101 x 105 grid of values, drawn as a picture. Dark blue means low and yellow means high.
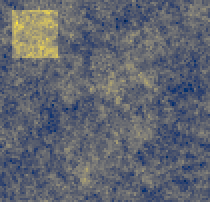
Grain: blotchy. Stripes: none. Ninth with the highest average: top left. Odd patch: higher, in the top left.
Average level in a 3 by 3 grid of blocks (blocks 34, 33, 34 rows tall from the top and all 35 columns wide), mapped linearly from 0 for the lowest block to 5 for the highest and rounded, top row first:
5 1 1 | 0 2 0 | 0 2 0
